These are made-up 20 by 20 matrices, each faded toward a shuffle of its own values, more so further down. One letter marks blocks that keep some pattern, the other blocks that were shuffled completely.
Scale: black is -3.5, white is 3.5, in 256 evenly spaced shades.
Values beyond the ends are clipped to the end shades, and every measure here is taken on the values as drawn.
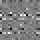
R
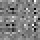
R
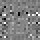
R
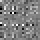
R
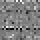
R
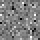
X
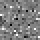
X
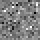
X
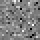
X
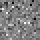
X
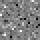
X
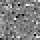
X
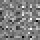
R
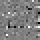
R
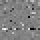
R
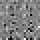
R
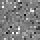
X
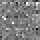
R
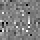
R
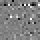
R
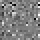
R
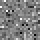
X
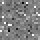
X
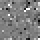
R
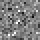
X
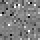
X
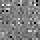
R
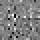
R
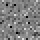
X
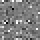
R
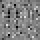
R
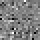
R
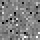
X
